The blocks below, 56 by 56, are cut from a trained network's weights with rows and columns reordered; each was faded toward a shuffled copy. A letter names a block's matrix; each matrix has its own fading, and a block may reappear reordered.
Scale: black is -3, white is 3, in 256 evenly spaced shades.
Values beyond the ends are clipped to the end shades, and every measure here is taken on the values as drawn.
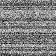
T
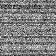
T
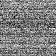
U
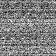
U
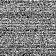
U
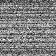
T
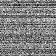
T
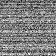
T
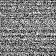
U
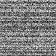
T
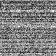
T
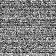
U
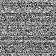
U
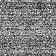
U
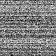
T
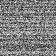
U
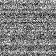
U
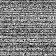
T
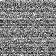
U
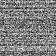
U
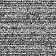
T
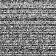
T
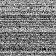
T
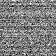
U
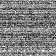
T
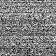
U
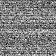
U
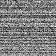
T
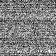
U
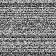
T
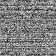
U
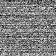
U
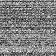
T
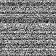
T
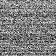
U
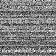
T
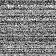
T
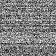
U
